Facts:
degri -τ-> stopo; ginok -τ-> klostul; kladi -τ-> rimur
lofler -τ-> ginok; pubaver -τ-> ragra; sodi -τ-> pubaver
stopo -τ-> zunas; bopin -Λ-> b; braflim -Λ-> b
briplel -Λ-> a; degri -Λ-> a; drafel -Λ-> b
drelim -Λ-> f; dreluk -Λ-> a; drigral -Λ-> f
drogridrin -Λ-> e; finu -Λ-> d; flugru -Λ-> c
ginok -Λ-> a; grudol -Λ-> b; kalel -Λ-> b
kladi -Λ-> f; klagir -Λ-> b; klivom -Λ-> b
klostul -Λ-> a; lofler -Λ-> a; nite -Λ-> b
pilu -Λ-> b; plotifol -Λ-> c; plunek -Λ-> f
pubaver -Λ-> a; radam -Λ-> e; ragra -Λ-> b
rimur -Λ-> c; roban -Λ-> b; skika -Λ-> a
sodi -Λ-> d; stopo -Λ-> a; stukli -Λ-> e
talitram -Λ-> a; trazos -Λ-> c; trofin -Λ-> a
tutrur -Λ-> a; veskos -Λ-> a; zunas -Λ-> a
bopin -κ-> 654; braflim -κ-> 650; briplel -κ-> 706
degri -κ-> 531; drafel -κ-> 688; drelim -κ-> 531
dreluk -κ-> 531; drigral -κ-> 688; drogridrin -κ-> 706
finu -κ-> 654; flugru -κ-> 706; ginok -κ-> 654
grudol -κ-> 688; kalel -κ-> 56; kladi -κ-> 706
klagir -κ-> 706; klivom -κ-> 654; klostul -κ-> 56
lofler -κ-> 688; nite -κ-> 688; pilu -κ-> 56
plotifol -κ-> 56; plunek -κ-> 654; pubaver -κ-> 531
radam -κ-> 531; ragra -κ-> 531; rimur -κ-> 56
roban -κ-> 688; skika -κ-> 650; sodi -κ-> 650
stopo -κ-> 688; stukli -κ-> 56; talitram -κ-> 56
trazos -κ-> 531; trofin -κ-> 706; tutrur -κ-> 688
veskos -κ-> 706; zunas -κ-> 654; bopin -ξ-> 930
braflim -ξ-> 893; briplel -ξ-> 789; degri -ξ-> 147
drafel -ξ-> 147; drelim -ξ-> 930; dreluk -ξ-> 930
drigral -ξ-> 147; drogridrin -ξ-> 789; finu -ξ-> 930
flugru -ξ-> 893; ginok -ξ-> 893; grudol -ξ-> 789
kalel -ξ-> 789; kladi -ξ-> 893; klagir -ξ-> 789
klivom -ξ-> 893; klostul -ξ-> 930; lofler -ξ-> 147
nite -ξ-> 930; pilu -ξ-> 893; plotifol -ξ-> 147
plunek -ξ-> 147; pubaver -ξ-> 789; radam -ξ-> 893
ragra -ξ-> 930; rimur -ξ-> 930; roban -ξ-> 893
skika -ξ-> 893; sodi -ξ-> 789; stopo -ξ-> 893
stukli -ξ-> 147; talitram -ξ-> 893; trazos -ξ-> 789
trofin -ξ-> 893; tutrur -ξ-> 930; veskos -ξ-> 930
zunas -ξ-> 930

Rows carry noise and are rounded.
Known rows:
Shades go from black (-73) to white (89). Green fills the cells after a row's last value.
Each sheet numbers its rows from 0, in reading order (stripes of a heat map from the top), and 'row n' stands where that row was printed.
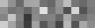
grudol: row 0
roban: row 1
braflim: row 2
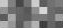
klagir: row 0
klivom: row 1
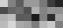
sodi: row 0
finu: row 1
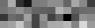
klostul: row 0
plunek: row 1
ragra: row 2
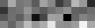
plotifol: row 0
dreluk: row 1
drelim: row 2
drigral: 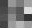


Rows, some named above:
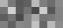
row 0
kladi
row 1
braflim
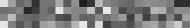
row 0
kalel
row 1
lofler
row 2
tutrur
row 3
pilu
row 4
plunek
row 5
zunas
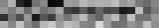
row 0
rimur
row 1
veskos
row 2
pubaver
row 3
trazos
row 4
skika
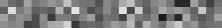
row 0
stopo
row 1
plunek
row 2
pilu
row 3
drafel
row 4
braflim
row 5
finu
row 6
trofin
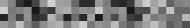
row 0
bopin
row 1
degri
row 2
finu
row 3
bopin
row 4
degri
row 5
ginok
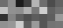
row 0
nite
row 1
flugru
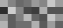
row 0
talitram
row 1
radam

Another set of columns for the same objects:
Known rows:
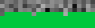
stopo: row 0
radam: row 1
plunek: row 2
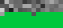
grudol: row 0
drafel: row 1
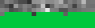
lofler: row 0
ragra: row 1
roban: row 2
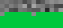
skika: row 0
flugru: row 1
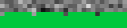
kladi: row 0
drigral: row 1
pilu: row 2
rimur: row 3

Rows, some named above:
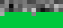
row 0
plunek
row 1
drigral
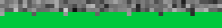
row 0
klagir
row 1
drelim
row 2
drigral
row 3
drafel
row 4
plunek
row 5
tutrur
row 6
klostul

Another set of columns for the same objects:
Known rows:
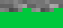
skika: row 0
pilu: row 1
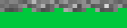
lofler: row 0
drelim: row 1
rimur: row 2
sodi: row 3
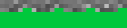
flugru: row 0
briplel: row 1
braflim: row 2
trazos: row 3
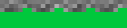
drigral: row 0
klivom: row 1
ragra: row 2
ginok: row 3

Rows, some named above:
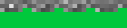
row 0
sodi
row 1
ragra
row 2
drelim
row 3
grudol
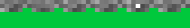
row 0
nite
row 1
radam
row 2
dreluk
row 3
dreluk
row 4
finu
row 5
tutrur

